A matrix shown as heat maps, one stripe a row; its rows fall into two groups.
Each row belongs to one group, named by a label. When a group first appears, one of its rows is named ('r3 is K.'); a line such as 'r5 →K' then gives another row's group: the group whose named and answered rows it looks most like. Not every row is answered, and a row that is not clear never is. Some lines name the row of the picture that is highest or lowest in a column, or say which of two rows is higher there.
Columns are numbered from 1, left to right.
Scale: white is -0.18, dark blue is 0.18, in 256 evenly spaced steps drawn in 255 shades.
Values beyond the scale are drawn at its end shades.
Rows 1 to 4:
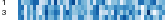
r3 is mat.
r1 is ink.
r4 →mat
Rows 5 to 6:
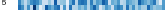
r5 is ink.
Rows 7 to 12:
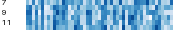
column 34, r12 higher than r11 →Yes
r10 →mat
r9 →mat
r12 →mat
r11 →mat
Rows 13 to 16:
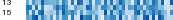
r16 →ink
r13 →ink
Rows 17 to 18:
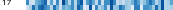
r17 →ink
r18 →ink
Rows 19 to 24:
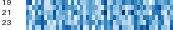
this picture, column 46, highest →23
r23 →ink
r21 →mat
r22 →ink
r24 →ink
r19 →mat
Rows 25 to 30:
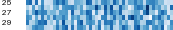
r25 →mat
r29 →ink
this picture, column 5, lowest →25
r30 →ink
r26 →ink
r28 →mat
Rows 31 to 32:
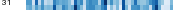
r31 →mat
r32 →mat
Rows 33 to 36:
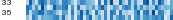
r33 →ink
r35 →ink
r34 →mat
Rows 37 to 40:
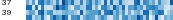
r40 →mat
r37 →ink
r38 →mat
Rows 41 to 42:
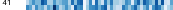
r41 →ink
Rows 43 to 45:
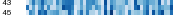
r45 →ink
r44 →ink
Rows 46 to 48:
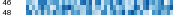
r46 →ink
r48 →mat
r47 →ink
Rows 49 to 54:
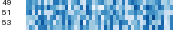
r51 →mat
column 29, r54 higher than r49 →Yes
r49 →mat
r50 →ink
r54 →ink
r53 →ink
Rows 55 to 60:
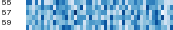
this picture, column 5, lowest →55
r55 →mat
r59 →mat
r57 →mat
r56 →ink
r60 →ink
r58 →ink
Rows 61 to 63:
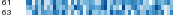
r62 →mat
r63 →ink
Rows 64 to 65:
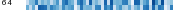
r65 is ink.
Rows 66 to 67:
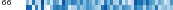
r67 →mat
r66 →ink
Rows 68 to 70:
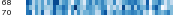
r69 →mat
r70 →mat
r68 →mat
